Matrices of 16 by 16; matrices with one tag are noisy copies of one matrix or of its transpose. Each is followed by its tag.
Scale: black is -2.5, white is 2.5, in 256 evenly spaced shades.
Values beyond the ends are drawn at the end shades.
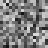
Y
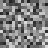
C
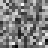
Y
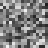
Y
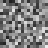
C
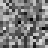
Y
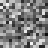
Y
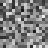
C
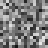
Y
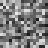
Y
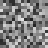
C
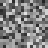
C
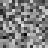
C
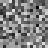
C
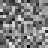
C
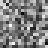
Y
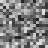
Y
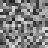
C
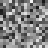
C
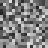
C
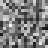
Y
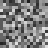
C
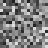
C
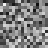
C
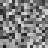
C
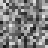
Y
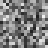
Y
